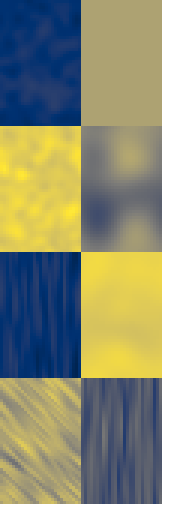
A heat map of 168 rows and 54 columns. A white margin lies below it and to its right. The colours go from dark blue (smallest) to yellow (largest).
The table splits into 4 rows of 2 panels. Panel 1,1: very low, blotchy, faint in contrast. Panel 1,2: high, flat. Panel 2,1: very high, blotchy, faint in contrast. Panel 2,2: middling, smooth, strong in contrast. Panel 3,1: very low, streaked downward, faint in contrast. Panel 3,2: very high, smooth, faint in contrast. Panel 4,1: high, slanting down to the right. Panel 4,2: low, streaked downward.
